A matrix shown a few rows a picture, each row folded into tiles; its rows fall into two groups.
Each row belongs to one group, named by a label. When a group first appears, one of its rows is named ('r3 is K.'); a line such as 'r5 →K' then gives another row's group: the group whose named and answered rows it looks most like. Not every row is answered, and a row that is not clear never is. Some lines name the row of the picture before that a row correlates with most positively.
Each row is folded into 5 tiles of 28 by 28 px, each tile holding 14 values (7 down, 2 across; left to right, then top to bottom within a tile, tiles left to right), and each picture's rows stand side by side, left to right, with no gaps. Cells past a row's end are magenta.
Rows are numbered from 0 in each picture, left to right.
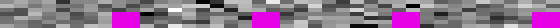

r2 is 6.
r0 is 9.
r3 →9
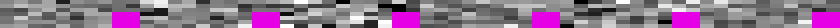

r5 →9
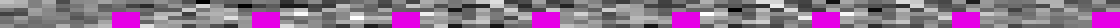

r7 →6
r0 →9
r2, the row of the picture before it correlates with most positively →2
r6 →6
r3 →6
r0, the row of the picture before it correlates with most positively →1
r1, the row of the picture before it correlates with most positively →2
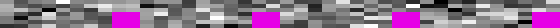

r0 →9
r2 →6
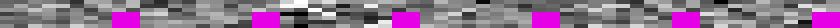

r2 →9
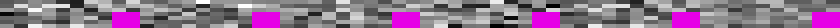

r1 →9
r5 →6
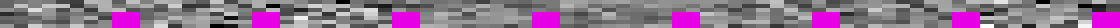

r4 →9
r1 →6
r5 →6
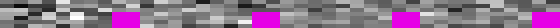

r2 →6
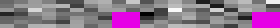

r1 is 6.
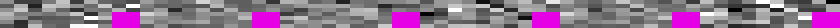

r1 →6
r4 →6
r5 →6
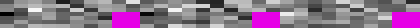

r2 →6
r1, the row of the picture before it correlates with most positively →3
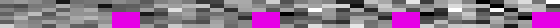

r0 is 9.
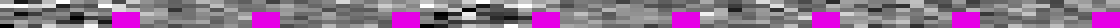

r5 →6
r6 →6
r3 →9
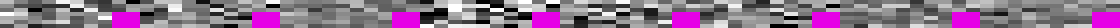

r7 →9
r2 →6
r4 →9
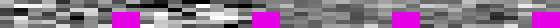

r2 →9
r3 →9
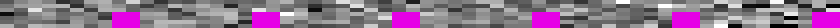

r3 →6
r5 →6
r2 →6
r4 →9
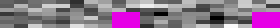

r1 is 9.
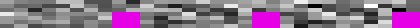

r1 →9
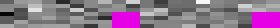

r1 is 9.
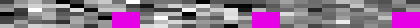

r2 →6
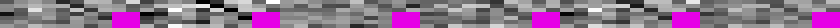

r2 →6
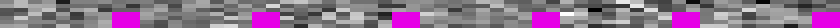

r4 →6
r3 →6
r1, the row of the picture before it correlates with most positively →3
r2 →9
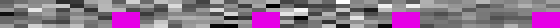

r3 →9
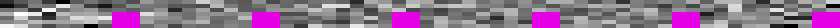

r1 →6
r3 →9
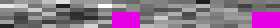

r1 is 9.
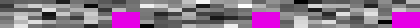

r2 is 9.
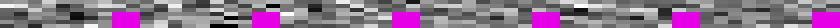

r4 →9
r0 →9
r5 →9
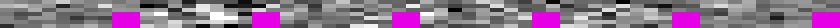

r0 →9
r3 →6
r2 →6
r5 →9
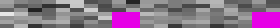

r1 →6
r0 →6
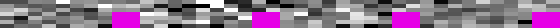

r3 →9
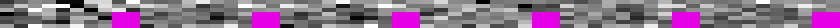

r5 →9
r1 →9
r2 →9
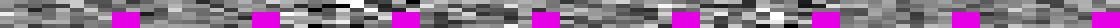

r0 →6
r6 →9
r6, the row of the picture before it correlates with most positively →4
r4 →9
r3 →9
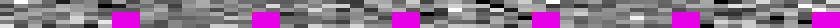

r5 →9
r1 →6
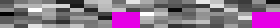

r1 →6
